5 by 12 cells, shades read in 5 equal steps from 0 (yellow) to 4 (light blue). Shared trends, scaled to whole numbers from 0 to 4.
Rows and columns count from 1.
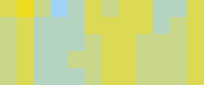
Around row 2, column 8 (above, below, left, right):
1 1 1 1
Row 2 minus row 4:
0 0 0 0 1 -1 0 0 -1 1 0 0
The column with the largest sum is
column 4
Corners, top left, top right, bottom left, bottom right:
1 1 2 1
